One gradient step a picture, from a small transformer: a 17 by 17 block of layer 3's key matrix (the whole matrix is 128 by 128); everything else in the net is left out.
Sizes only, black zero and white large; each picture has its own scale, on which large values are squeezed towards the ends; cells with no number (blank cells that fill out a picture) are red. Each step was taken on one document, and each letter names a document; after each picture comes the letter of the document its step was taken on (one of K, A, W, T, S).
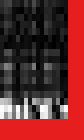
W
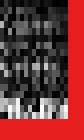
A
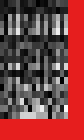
A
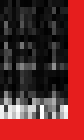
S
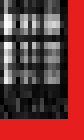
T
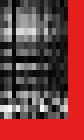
W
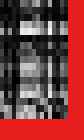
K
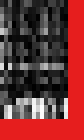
A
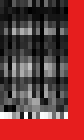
K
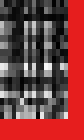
K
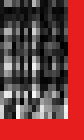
K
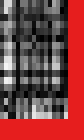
T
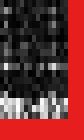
S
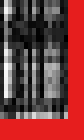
T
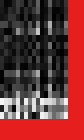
K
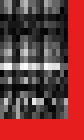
S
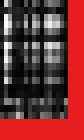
T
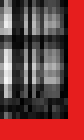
T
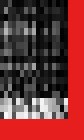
W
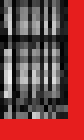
A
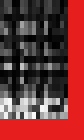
W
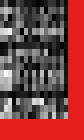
W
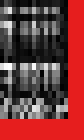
A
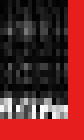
W
